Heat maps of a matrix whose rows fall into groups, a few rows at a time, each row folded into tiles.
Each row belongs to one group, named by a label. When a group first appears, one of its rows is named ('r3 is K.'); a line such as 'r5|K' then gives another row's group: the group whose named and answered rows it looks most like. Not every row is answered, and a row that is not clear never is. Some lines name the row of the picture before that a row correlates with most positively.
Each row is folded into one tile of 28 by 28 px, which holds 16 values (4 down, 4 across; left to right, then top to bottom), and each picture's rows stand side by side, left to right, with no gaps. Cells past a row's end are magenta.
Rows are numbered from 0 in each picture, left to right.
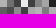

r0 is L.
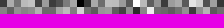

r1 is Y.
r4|L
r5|Y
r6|L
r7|Y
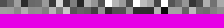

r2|Y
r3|L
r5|L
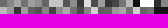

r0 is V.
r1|L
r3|Y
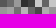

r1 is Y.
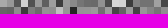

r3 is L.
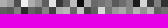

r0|L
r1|L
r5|Y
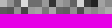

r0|L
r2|L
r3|V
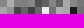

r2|V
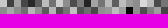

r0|Y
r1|V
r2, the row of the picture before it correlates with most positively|1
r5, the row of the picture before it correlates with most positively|1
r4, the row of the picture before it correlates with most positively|2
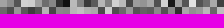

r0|L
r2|V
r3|V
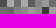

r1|V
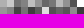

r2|L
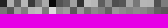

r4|V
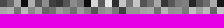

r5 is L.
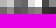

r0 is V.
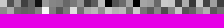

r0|Y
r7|Y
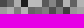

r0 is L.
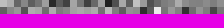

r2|V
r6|V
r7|V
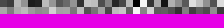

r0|V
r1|V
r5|Y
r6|L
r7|L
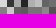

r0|Y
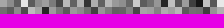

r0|L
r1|V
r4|L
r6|Y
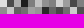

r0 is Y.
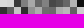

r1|Y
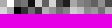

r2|V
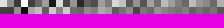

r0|L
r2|Y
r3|V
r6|L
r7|L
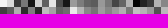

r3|V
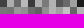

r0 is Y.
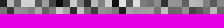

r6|L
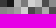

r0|V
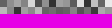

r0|V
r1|Y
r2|L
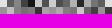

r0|Y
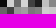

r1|V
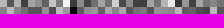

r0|Y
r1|L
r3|V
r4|Y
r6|Y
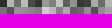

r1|V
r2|Y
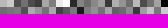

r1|V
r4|L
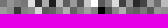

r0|V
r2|Y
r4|Y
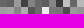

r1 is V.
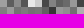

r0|Y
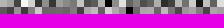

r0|L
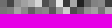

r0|V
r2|Y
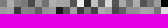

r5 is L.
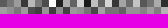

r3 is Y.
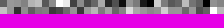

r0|V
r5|V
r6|V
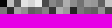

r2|V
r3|L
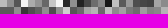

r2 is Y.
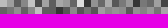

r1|Y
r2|L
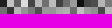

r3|V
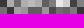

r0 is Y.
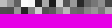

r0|L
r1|Y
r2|Y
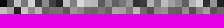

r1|Y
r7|Y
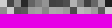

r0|Y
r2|V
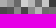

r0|L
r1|Y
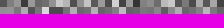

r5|L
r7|Y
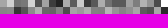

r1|Y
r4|V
